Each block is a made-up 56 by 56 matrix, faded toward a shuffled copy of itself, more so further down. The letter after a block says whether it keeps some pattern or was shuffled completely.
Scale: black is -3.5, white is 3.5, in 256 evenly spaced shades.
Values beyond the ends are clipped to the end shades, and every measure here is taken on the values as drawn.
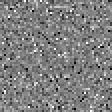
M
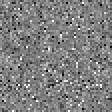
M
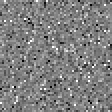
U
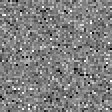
U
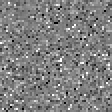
M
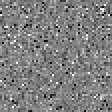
M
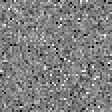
U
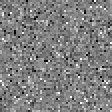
U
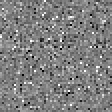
M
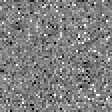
M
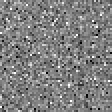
M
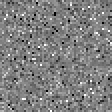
U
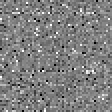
M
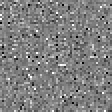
M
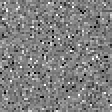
U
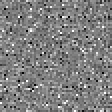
M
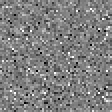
M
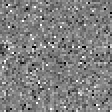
M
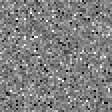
U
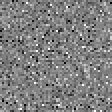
M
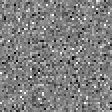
M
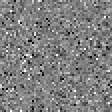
M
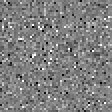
M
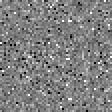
M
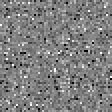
M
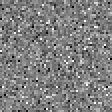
U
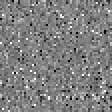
M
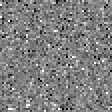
M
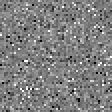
U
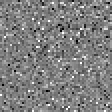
M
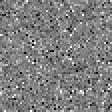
U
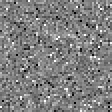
U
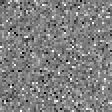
U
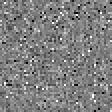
M
